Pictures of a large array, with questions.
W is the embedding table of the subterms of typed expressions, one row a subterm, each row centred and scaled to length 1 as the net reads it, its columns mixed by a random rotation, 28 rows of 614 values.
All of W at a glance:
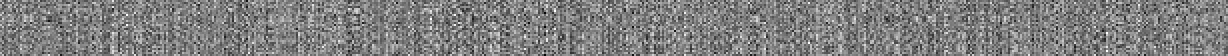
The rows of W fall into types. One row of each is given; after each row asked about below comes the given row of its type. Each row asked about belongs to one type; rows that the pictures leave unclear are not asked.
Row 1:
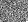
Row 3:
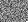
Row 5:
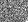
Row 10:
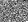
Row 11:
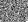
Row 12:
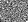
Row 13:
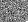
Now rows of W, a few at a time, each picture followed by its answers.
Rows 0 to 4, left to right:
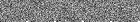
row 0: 3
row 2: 5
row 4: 5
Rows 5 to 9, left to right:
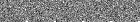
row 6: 13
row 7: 12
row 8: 10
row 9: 10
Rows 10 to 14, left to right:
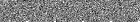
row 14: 5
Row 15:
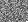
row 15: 3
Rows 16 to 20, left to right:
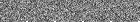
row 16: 12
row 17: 13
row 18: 11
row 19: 3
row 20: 3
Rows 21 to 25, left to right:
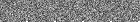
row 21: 1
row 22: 5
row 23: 12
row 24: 11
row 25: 12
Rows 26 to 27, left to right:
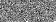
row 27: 13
